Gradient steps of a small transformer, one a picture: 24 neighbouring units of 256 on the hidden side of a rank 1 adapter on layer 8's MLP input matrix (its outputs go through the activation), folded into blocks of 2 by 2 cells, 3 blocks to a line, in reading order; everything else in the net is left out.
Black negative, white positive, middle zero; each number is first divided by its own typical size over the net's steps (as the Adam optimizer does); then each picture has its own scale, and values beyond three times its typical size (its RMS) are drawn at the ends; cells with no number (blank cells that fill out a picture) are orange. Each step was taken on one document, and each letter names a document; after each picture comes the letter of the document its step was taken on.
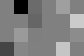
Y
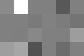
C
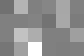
C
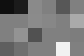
Y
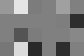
C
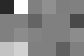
Y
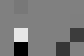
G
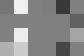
Y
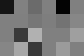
C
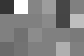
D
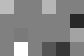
G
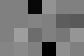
D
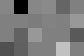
Y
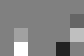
G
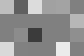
Y
